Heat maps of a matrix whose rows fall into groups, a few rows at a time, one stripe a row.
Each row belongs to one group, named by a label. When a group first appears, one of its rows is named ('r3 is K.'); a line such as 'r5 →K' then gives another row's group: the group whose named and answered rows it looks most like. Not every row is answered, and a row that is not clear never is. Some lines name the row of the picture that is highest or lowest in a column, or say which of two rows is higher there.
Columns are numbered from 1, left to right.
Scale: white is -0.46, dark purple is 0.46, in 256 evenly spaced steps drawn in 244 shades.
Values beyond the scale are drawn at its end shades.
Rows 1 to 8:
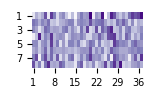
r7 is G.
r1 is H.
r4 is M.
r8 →M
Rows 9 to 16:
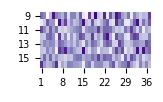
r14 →M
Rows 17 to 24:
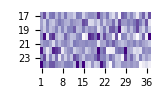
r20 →G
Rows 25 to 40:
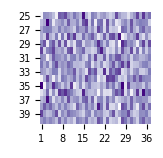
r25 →M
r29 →G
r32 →M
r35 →M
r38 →G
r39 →M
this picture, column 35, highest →36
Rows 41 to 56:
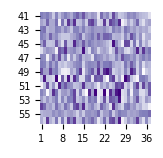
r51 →M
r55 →H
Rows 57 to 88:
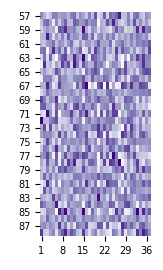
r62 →G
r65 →H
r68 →H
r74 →G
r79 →M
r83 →H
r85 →M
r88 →M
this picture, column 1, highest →72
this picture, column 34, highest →67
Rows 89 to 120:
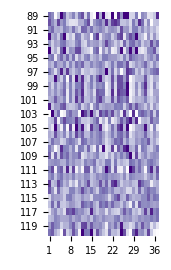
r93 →H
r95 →G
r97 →H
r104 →M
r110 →G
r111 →G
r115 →H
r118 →H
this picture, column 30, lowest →103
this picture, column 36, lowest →120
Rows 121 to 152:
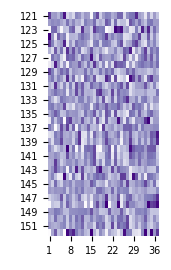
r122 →G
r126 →M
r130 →G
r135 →G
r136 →H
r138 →H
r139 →H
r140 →G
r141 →G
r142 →G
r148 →H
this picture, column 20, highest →148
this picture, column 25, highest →123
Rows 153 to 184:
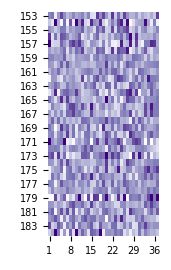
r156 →M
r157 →M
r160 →H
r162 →H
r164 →M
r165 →H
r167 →M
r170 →G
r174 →H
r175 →H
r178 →H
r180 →M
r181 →G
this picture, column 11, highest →179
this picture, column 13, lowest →179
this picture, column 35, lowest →171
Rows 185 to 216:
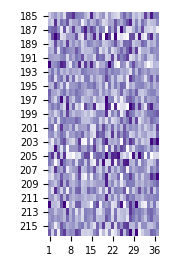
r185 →M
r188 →G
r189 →M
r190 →M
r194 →G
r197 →H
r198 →G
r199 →H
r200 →M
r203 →H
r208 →H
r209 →H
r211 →H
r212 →M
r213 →G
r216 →M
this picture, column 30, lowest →188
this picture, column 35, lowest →205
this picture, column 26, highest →206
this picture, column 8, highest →185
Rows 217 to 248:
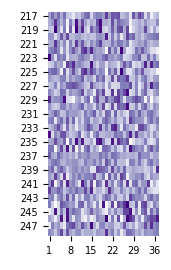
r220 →H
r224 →M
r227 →M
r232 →G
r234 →M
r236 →G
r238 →G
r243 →G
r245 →M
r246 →H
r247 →M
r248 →H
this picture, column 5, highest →246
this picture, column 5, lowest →225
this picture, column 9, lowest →229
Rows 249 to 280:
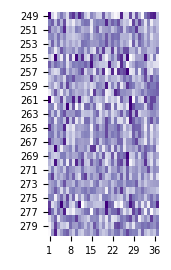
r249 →M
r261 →M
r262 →G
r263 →M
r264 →G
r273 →M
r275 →G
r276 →H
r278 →M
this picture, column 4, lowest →278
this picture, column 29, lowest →261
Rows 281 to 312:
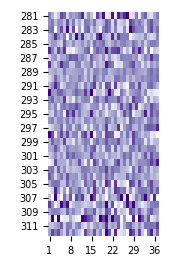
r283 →G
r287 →M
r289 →H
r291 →G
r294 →M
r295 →M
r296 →G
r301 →M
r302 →H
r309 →G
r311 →H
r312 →G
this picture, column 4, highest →310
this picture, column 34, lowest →292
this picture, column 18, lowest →283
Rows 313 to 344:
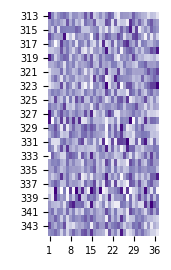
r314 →G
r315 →M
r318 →H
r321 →H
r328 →M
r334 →G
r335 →G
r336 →H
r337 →G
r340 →M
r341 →G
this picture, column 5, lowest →338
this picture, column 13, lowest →323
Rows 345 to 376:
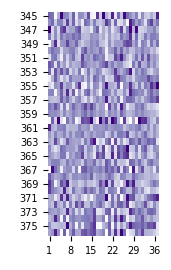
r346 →G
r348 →M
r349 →M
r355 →H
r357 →H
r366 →G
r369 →H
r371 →H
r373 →G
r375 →G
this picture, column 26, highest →345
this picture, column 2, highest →367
